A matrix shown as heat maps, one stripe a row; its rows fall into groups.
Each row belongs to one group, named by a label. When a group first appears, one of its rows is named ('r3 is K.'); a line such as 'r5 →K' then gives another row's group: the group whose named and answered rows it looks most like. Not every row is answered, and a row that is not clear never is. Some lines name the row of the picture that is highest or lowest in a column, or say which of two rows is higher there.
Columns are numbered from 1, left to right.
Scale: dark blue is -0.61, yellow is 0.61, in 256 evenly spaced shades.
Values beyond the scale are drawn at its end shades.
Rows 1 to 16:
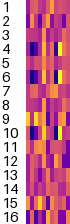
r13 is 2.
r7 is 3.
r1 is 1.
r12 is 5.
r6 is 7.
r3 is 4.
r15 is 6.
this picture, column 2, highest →2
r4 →7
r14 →2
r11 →6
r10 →7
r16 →2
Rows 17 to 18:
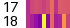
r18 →4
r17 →1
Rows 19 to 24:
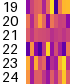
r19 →1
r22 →2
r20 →6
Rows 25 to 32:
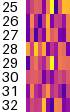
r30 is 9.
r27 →2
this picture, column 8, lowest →25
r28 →6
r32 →5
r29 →1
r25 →1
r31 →2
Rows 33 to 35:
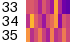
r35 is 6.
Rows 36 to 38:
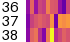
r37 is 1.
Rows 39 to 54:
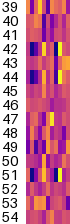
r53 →6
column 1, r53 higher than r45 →Yes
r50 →4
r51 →7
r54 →1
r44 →7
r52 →2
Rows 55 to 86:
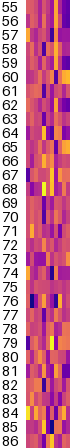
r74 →5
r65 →1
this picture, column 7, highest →79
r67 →1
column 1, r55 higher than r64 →Yes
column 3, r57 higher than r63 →No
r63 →9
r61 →9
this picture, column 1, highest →84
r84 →6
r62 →5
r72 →4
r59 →5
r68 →4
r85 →5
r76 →7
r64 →5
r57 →5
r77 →9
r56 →5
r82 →9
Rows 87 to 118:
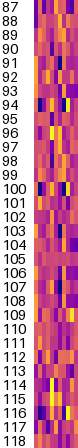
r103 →5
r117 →2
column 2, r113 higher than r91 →Yes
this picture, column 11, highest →117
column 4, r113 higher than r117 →Yes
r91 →5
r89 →3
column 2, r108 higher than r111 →No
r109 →6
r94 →7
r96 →4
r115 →4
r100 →7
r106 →5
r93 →5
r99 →3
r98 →9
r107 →5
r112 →6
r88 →1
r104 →5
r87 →2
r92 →6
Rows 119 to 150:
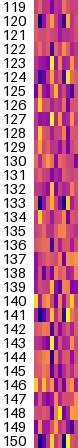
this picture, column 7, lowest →139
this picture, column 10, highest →140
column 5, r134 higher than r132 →No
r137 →1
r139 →5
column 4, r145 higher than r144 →No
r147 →2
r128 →3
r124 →7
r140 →6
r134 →3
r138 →2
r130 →6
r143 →4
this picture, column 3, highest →146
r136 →9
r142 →9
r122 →9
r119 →9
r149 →2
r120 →7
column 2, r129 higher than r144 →Yes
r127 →4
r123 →4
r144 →9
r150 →7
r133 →7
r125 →2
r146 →6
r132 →4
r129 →3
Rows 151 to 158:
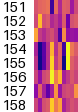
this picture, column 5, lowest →151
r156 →4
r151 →9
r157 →2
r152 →3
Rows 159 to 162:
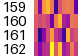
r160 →1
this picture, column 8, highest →159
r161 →7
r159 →6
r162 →4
